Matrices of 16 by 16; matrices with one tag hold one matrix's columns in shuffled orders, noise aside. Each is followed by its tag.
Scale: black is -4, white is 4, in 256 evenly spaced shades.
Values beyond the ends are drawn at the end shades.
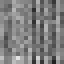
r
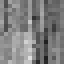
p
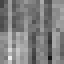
p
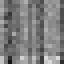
r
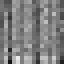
r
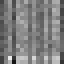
r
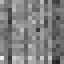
r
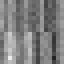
p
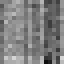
r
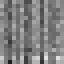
r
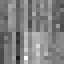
p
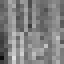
p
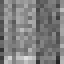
r
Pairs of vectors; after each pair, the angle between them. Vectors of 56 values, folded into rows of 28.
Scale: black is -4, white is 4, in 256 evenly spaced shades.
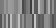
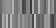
nearly parallel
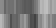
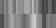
nearly opposite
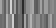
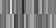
nearly parallel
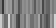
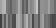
partly opposed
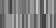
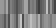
orthogonal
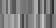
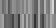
nearly opposite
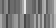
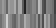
nearly opposite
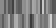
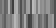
partly aligned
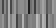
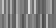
nearly opposite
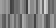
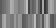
nearly opposite
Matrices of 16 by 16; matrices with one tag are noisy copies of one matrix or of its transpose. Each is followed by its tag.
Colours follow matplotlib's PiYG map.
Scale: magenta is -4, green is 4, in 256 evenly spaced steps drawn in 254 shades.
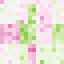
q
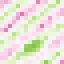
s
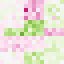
q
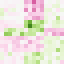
q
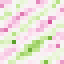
s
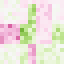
q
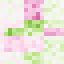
q
